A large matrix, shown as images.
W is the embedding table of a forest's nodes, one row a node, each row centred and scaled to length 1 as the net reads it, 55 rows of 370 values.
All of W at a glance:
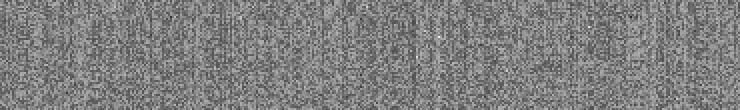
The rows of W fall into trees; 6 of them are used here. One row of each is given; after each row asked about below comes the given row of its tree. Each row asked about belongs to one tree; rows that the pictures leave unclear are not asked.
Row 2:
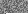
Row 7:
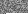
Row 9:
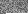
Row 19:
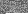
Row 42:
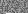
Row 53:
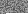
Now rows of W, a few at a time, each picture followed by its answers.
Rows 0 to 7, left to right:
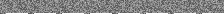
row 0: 9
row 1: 2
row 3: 7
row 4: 2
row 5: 7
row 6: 19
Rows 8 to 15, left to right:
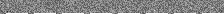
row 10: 53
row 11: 53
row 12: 53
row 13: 19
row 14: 53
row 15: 19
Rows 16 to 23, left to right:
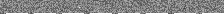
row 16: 2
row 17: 19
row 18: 7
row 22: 2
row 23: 7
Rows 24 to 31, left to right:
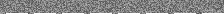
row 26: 53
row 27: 19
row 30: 42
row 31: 9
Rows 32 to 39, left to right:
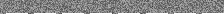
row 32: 19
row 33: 9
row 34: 7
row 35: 19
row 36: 53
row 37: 9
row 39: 53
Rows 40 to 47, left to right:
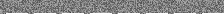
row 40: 7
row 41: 19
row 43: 9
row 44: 19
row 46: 53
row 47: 7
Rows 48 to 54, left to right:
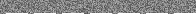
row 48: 42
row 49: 53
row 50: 19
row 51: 2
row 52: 42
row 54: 53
